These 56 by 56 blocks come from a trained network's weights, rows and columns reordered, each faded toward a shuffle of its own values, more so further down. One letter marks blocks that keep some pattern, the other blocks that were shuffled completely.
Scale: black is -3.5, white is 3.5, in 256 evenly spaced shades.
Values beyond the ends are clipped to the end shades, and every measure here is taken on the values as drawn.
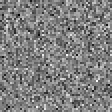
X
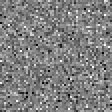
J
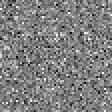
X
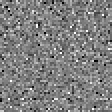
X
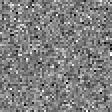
J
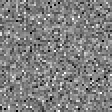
J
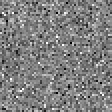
X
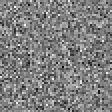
X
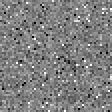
J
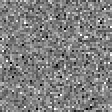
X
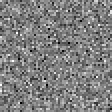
J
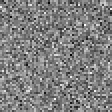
J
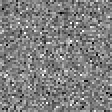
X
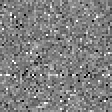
X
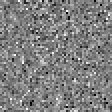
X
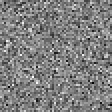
J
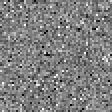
J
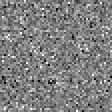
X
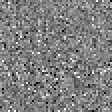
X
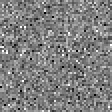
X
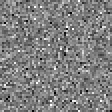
X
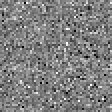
J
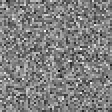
X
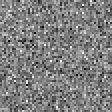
X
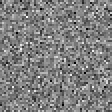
J
